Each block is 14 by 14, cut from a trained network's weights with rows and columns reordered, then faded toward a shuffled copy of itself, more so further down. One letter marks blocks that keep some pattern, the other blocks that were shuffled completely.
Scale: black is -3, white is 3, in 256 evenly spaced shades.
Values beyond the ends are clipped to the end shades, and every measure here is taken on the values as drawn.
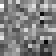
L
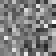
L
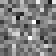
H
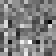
L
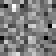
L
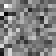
L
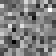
H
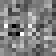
L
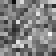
H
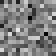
H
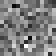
H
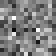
H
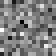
H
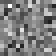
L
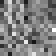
L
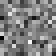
H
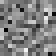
H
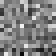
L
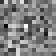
H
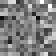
L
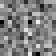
L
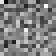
L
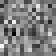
L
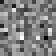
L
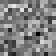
H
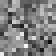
H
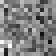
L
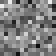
H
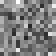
H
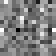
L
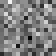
H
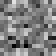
L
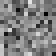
H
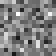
H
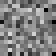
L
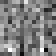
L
